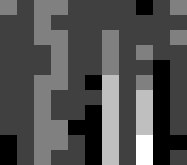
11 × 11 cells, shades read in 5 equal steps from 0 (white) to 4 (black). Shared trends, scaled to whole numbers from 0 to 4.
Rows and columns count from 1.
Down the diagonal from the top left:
2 3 2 2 3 4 1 3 1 4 3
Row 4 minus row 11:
-1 0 1 -1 0 -1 1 0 2 -1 0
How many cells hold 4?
17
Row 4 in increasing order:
2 2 2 3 3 3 3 3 3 3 3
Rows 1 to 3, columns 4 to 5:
2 3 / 3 3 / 2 3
